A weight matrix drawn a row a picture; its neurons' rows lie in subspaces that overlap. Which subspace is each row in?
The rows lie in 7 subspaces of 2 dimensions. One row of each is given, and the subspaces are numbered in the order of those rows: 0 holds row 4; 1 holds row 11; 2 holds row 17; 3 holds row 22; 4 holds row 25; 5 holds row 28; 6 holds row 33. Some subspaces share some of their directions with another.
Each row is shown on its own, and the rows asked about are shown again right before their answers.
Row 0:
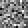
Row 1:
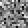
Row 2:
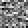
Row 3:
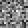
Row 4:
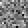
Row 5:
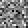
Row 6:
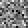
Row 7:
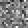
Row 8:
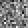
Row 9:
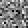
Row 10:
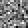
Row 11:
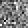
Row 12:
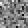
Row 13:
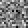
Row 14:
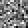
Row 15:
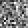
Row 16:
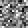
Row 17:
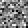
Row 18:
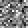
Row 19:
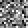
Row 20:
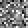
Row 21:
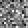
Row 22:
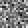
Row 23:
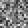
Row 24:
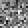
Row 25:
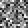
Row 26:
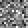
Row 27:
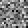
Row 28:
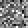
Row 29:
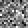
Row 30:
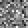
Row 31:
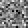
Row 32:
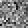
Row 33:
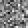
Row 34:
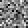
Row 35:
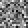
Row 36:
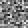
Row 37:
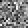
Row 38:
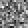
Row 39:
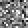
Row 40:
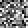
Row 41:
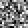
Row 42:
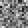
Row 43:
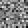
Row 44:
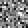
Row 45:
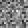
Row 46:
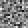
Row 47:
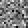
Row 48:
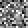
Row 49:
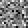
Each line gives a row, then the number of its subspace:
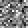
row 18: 0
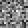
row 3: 5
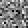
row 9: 4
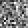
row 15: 1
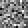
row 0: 5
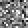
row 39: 2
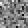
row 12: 0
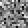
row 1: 0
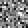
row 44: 3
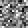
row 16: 0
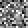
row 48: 6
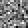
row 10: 6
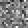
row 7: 2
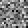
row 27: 3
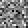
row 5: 2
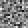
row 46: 5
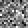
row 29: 3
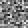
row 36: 5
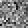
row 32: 1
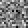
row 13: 5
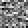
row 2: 2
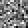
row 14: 6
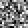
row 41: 6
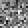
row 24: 4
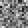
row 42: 0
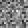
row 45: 5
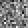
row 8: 1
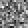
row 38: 6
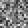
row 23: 4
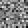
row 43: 3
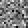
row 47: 6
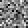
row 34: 1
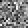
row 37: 1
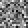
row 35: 4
